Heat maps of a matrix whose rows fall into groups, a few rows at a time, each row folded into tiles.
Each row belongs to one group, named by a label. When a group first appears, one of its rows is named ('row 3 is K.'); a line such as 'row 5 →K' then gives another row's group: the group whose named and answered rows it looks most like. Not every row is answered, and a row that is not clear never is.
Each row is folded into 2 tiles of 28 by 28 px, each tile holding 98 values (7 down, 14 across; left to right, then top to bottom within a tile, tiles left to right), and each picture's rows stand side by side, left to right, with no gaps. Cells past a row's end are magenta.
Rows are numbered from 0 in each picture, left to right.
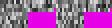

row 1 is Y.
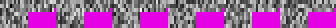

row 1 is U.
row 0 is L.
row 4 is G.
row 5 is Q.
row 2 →L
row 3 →Q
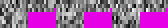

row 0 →L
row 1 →Y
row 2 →U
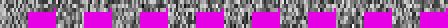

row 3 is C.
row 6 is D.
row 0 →C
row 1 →G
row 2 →Y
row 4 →C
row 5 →D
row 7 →C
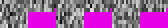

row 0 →G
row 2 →D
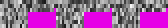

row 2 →Q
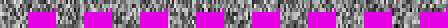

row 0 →C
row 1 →D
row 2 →U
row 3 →D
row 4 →U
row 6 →Q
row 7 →L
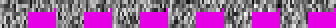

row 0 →Q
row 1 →Y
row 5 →L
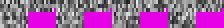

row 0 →D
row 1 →Y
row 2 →Y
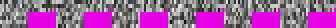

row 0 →Y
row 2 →G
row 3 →D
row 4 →D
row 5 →D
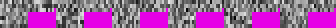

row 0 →Y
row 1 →Q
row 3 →Q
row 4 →L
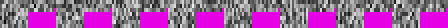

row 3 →C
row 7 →G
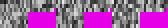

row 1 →L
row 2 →G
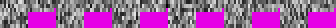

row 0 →C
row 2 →U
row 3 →Q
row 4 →D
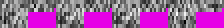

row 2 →U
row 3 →Y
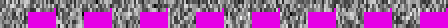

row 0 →D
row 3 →Q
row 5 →G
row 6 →Y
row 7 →U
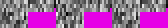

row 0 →U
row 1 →G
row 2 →U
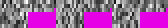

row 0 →U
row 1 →C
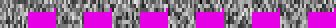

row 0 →Q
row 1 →L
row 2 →D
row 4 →U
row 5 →L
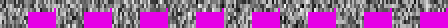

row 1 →C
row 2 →C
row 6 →D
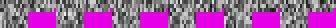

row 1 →Y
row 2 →L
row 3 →L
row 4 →L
